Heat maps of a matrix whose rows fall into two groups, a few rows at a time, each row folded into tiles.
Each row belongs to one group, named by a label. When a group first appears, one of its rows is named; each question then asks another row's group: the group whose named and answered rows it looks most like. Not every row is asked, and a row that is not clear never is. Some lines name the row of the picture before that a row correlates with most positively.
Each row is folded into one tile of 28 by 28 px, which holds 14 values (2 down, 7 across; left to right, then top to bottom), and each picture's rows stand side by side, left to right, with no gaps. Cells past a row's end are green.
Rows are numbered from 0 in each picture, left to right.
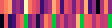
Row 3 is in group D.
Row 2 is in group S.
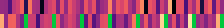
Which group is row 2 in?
D
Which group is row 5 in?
S
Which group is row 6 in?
S
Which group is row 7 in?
S
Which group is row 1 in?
D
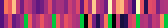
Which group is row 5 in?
S
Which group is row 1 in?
D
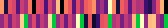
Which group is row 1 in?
S
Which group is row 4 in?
S
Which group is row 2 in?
S
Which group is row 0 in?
S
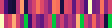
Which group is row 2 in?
S
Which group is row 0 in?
D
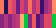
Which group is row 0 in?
S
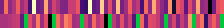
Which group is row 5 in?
D
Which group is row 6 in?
S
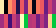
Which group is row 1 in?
S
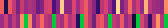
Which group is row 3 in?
D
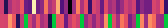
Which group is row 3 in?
S
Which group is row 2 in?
D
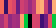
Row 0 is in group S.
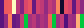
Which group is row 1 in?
S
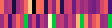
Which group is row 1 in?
S
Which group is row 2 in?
S
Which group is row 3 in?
D
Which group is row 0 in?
D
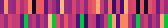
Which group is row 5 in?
S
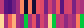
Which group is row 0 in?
D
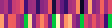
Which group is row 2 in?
D
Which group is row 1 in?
D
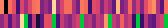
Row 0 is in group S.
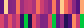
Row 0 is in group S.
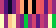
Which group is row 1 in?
S
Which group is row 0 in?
D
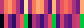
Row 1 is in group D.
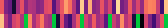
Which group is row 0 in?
D
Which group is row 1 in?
D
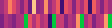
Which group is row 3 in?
S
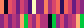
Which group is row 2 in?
S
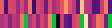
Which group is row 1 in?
S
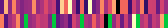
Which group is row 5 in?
S
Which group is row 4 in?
S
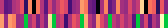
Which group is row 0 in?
D
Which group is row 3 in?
D
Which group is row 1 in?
S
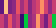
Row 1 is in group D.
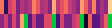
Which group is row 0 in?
S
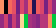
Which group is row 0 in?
S
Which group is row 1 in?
S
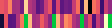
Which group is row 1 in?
D
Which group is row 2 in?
D
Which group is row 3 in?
S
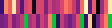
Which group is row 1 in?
S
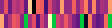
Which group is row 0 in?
D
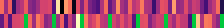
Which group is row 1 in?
D
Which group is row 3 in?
D
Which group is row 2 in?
S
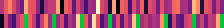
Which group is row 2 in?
S
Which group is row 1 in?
D
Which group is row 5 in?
S
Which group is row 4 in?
S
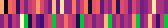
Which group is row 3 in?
S
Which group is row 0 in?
S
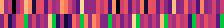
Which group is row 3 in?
D
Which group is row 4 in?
S
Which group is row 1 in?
S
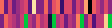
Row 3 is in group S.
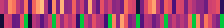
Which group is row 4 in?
D
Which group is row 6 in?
S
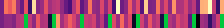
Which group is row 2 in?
D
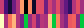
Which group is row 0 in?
D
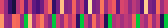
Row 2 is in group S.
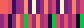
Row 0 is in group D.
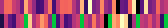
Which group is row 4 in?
D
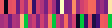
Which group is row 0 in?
S
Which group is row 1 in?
S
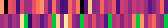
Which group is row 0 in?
S
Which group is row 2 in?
D
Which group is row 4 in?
S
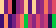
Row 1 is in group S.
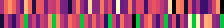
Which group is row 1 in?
S
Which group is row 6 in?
S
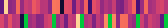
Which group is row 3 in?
S
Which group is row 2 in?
S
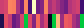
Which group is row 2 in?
D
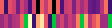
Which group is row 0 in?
S
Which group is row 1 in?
D
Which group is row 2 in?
S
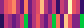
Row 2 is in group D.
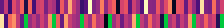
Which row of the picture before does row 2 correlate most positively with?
2
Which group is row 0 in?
D
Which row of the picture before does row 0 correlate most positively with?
2
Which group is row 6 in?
S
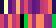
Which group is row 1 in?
D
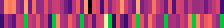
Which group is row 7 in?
D
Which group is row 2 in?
D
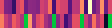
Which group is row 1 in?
D
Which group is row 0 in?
D
